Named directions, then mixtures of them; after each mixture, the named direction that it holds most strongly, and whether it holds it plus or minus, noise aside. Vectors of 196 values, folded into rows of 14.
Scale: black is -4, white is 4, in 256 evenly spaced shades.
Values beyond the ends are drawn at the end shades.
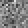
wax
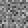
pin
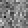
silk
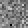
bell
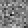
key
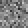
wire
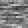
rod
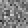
wire, minus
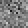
wire, plus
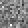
bell, minus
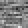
rod, plus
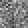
wax, plus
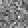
wire, minus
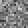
wire, minus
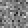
silk, minus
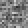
rod, plus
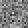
key, plus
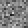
key, plus
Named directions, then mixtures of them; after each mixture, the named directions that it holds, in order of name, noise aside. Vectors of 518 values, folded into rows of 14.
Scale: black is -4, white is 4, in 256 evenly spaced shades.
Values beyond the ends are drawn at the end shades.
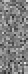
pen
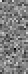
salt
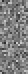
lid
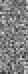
lid, pen, salt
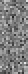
pen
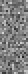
lid, pen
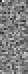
lid, salt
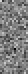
salt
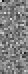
lid, salt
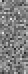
lid, pen, salt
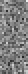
lid, pen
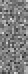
lid, pen, salt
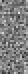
lid, pen, salt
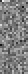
lid, pen, salt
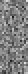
pen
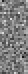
lid, pen, salt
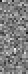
salt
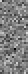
salt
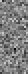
salt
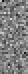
lid, salt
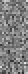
pen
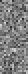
lid, pen, salt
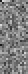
lid, pen, salt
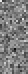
pen, salt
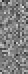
lid, pen
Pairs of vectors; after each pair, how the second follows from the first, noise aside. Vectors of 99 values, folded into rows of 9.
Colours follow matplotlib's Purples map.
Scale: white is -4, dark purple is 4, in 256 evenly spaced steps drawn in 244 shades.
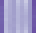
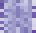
sign-scrambled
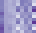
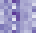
wrapped around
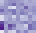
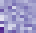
sign-scrambled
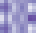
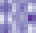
copied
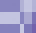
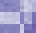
copied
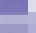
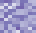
shuffled
